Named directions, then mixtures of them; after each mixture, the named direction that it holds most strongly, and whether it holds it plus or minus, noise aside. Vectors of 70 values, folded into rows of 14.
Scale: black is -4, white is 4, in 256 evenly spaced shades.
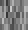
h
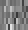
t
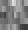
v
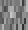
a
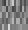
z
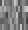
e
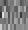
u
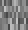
e, plus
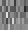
z, plus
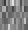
z, plus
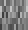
u, minus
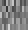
z, plus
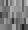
v, plus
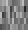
u, minus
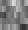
v, plus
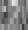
v, plus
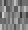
u, plus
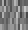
e, plus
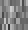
t, plus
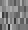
u, minus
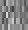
z, plus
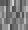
h, plus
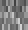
z, plus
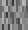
z, minus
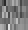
u, plus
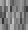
h, minus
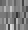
t, plus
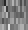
z, plus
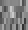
a, plus
